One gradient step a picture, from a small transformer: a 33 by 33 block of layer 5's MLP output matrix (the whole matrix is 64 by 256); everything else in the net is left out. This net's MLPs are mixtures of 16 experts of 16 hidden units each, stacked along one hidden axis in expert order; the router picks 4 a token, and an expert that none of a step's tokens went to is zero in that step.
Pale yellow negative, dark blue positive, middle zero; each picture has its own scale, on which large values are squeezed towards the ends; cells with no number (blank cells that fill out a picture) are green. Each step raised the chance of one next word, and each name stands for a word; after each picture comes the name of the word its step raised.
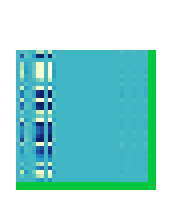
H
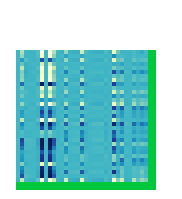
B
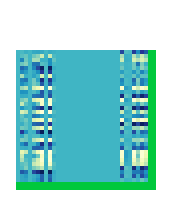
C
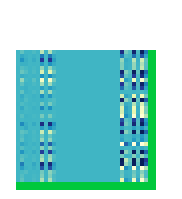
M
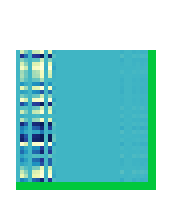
H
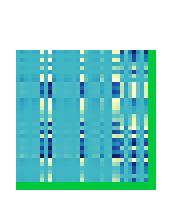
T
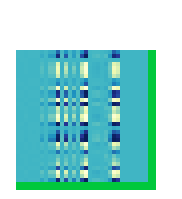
H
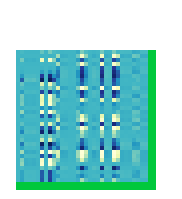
C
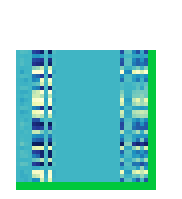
M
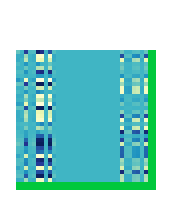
B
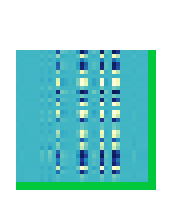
C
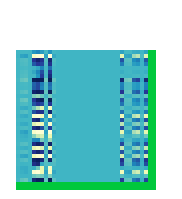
H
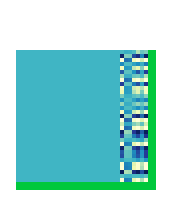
B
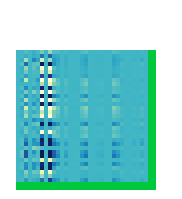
T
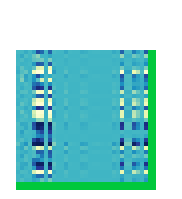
M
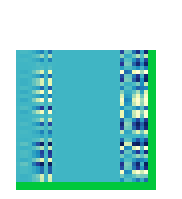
M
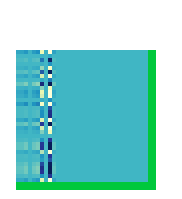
B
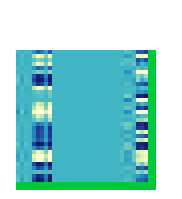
C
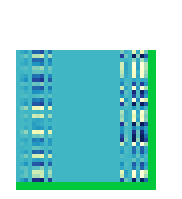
H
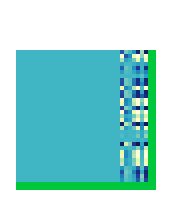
C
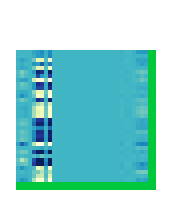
M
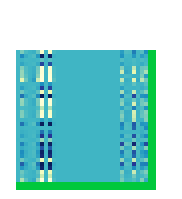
M
